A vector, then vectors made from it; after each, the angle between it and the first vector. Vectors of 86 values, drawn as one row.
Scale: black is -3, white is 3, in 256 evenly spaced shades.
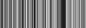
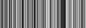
nearly parallel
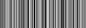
partly aligned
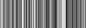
nearly opposite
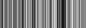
nearly parallel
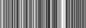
nearly opposite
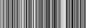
nearly opposite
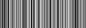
orthogonal
